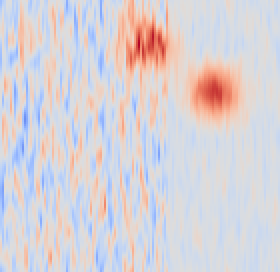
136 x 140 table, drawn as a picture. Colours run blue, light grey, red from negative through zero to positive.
The values are skewed, with a long tail toward high values. A vertical seam about 60% of the way across splits the table, and the right part is calmer. Two bumps rise from the field. Neither half mirrors the other.
